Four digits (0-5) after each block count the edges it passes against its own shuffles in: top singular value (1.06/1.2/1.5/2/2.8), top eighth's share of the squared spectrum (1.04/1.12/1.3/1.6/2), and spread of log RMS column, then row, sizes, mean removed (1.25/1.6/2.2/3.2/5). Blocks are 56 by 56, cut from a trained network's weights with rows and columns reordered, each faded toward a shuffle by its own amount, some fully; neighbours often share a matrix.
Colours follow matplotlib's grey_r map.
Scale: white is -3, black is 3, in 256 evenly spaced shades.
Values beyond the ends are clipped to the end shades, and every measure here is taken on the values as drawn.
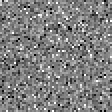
0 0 0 0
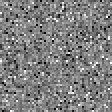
1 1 0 0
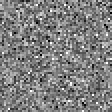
0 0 0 0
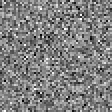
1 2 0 0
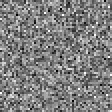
0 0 0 0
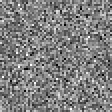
0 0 0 0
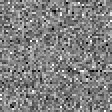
1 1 0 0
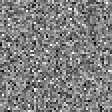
2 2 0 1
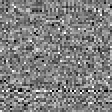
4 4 0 2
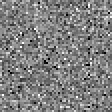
1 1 0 0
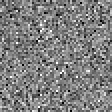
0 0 0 0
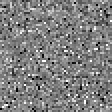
1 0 0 0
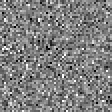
3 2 1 1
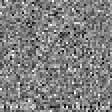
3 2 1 1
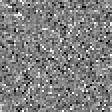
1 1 0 0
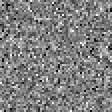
2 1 1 0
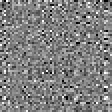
4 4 3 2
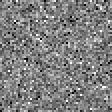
0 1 0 0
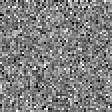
2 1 0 1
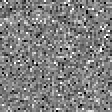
0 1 0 0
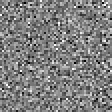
3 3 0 1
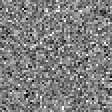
2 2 0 0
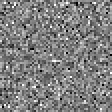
1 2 0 0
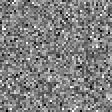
0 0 0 0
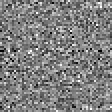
2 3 1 1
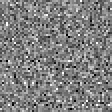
2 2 0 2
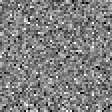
1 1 0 1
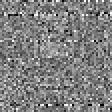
3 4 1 3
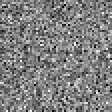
1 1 0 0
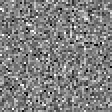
2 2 1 1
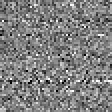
3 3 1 2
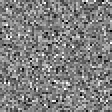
2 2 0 1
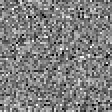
2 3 0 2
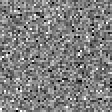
1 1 0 0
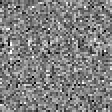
2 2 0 1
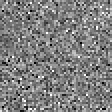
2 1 0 0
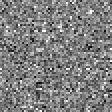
2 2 0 1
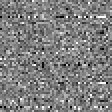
3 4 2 2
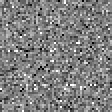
1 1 0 1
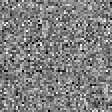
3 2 0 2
